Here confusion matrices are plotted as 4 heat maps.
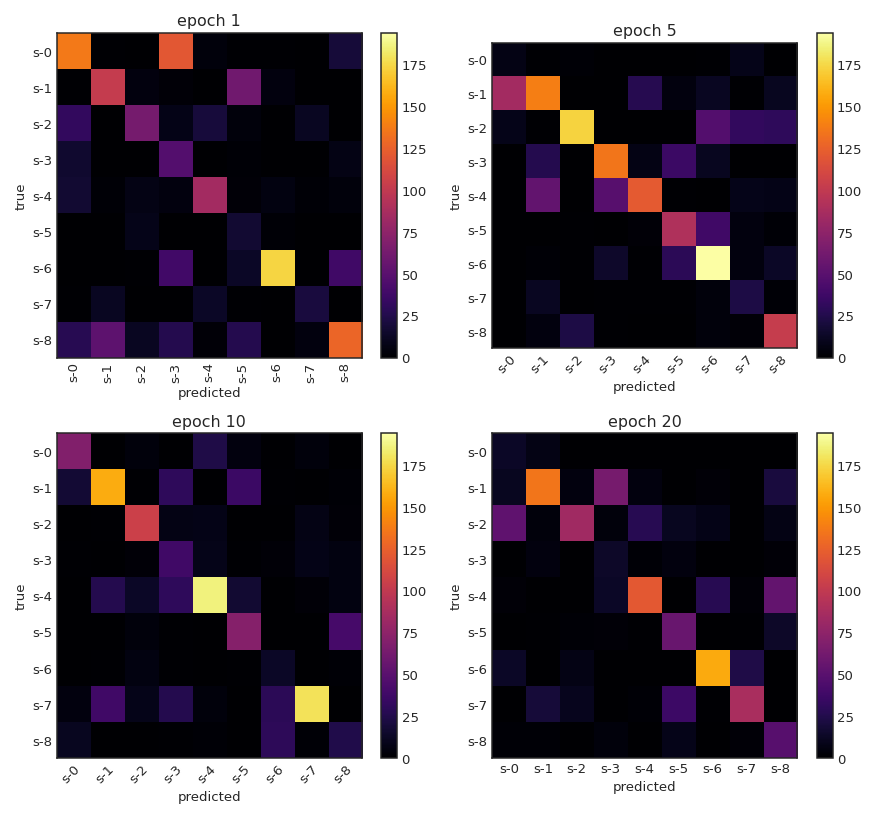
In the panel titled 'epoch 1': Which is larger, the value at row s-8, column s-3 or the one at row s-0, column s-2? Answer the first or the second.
the first
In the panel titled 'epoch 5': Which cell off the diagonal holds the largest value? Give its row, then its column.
s-1, s-0
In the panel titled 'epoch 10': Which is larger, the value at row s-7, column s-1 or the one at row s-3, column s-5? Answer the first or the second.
the first
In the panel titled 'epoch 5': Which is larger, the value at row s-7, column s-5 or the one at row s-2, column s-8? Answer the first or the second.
the second
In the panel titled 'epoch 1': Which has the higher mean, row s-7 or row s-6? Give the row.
s-6
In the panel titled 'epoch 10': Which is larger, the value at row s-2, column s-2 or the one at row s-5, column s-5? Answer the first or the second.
the first
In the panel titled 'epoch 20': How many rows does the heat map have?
9
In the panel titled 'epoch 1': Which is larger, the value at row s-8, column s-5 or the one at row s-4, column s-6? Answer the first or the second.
the first
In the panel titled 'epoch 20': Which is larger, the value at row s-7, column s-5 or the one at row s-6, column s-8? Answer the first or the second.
the first
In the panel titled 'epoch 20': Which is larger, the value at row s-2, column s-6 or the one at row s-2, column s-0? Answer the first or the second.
the second
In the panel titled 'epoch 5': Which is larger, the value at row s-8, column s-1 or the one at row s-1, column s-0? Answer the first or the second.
the second
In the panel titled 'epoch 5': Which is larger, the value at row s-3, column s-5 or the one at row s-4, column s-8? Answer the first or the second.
the first
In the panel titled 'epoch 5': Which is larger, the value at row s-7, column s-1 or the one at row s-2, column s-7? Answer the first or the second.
the second
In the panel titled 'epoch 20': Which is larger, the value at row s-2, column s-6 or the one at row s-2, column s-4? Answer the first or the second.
the second
